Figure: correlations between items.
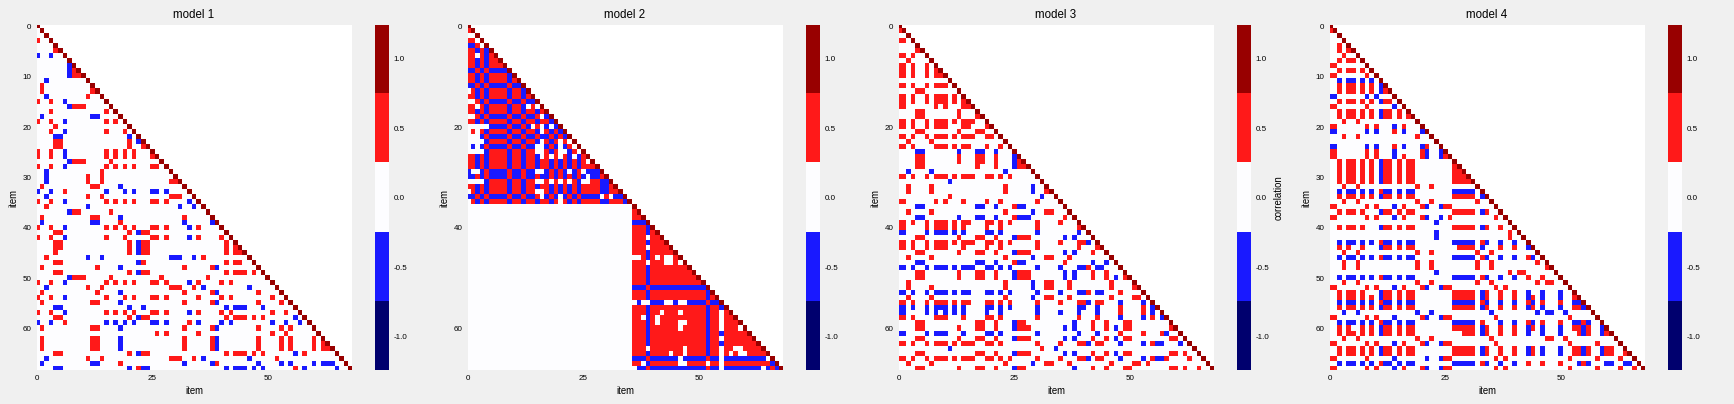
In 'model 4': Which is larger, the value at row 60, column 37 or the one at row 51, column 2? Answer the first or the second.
the first
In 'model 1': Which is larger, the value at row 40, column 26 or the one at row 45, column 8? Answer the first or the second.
the first
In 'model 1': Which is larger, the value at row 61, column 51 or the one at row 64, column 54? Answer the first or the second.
the first
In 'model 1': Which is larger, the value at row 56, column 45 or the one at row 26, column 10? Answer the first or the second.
the second
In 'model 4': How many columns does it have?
69
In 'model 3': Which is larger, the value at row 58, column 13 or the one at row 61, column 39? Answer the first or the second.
the first
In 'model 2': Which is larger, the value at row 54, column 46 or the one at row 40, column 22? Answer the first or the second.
the first
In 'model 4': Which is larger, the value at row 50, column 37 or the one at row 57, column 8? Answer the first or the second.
the second
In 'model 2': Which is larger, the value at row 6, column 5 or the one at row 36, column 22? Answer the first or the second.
the first
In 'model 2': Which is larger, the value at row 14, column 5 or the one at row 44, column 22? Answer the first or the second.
the first
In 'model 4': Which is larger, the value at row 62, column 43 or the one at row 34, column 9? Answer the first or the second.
the second
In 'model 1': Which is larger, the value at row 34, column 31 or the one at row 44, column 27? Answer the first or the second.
the first
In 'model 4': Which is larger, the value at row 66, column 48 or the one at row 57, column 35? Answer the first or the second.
the first
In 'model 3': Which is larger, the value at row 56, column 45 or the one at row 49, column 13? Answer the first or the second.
the second
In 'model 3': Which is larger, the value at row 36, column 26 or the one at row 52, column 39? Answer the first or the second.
the second
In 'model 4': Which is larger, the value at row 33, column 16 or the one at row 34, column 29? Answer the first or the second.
the second
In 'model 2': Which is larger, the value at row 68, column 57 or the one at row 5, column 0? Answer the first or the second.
the second
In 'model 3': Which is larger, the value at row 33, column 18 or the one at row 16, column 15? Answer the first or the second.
the second
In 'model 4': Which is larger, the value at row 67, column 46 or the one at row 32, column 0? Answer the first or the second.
the first
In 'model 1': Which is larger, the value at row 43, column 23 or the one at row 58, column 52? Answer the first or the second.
the first
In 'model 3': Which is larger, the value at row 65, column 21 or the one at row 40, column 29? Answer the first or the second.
the first
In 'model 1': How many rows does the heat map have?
69
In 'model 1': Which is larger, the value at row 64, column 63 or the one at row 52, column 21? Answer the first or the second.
the first
